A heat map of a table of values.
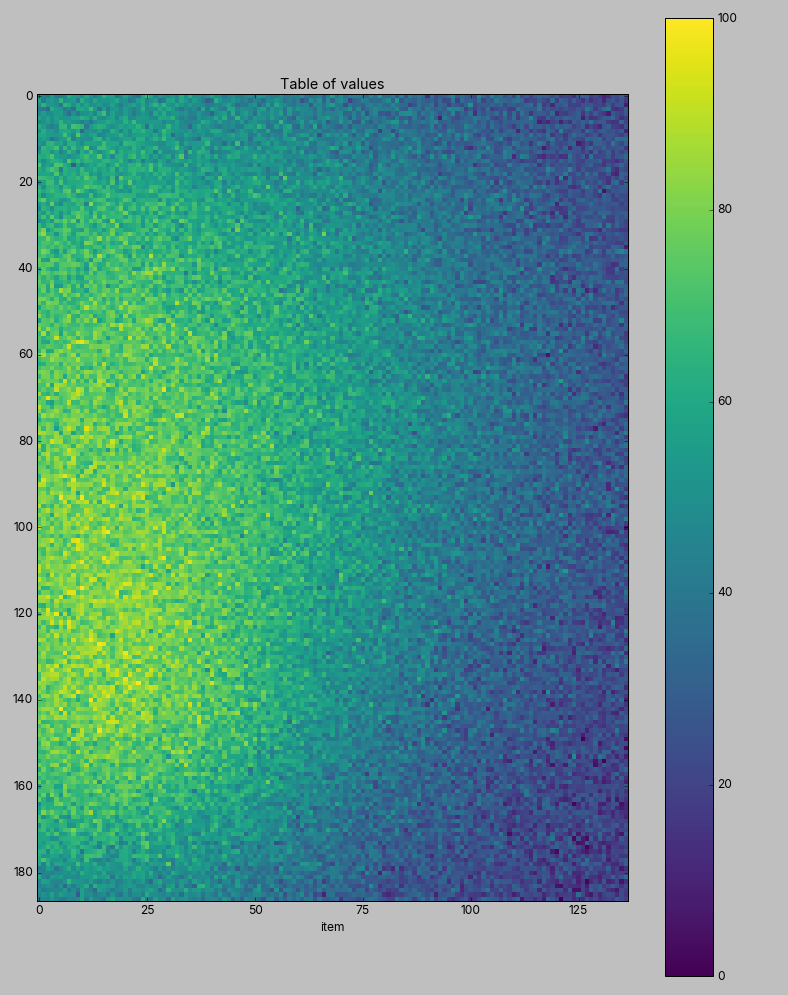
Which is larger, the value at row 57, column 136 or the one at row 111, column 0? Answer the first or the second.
the second
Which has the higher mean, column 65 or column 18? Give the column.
18
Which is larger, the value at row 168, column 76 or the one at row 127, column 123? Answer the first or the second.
the first
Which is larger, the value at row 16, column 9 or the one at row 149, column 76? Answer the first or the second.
the first
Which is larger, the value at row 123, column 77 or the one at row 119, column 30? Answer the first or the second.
the second
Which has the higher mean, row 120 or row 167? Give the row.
120
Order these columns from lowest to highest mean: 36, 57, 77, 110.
110, 77, 57, 36
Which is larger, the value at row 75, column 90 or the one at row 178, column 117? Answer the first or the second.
the first
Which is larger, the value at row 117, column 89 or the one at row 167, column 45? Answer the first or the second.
the second
